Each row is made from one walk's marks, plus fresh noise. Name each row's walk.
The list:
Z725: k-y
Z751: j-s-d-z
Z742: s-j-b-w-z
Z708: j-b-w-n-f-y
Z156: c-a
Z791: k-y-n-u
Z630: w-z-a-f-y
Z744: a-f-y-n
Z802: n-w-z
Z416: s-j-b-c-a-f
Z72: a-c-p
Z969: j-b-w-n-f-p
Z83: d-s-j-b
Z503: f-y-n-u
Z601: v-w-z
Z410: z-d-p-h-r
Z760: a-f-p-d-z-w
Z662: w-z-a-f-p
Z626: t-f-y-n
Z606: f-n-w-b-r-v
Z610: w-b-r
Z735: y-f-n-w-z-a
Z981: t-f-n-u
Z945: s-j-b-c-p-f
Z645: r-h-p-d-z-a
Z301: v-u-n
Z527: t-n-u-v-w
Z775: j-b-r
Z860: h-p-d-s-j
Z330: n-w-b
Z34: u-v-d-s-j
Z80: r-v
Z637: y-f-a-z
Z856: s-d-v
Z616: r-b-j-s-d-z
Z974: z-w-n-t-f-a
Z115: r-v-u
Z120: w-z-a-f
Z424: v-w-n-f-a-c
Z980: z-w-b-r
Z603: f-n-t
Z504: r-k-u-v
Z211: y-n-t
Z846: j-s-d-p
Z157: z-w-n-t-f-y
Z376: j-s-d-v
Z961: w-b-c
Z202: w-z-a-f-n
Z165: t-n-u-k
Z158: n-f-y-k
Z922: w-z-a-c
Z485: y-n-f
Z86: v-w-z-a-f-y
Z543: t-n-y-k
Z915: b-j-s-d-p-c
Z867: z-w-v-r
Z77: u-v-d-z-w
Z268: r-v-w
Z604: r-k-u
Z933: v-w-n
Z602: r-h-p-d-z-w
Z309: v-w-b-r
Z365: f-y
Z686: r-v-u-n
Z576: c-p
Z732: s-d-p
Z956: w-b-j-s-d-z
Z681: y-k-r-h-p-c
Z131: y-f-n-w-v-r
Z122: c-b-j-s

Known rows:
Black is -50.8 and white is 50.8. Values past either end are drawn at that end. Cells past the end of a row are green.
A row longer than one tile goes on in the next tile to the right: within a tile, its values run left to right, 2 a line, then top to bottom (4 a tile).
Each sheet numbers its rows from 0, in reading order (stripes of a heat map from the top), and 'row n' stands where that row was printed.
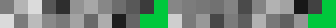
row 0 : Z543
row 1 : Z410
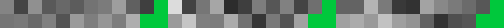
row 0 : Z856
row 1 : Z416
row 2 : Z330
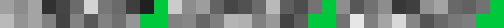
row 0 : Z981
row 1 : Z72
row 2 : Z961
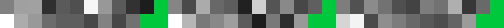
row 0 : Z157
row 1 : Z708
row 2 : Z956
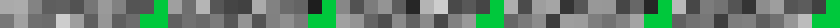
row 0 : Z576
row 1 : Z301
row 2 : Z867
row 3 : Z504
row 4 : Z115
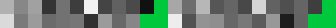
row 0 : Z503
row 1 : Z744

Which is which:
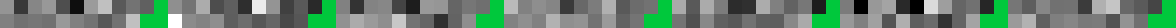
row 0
Z268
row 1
Z735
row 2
Z610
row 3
Z156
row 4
Z686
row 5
Z606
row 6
Z601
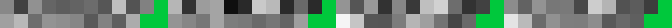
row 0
Z83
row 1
Z424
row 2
Z760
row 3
Z120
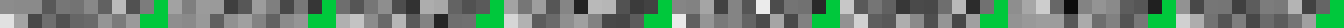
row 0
Z751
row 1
Z604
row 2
Z980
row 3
Z662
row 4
Z485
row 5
Z915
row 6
Z165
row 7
Z616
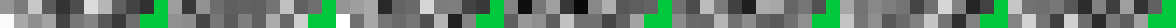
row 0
Z974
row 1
Z376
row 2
Z626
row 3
Z309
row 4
Z933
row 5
Z645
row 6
Z945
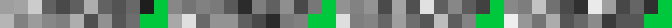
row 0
Z791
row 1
Z742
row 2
Z365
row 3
Z202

